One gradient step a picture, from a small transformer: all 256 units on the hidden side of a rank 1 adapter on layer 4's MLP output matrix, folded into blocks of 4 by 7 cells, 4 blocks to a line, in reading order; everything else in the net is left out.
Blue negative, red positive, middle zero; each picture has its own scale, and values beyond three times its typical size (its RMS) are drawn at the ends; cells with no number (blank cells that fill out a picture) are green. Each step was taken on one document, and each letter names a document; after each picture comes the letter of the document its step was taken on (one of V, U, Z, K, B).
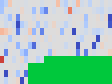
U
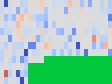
U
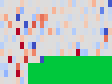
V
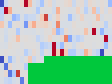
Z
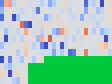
Z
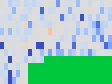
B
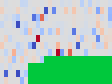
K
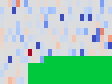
B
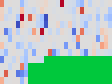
U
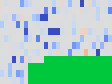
K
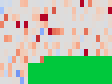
K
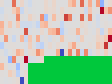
V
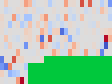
Z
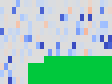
B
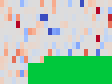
K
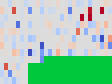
B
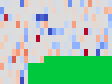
K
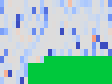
U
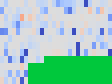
U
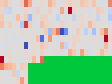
Z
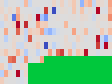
K
